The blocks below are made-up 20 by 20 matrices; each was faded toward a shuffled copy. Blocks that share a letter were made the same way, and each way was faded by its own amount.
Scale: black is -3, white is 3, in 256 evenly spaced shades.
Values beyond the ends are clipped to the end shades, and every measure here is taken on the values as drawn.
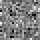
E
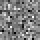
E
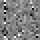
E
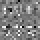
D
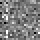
E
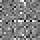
D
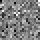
E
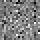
E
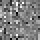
E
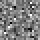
E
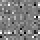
D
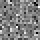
E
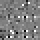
D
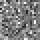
E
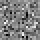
E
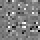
D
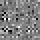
D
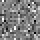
E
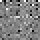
D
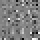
D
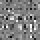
D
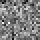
E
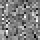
E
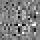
D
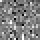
E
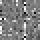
E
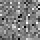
E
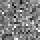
E
